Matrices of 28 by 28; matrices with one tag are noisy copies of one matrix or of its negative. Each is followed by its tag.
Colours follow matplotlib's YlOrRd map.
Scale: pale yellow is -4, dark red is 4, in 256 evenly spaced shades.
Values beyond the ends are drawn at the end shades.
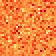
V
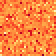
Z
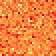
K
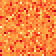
Z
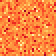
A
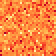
Z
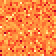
Z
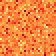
A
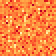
V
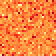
K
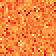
A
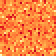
Z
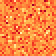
V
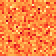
V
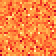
Z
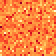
Z
